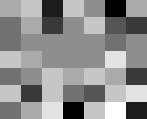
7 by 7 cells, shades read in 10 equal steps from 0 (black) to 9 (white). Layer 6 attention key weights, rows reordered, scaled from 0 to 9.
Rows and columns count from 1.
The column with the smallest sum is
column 7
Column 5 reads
5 7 5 5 7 3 7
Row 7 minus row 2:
0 0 6 -5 0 6 -1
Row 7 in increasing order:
0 1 4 6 7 8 9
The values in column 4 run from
0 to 7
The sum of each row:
32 29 33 41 37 38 35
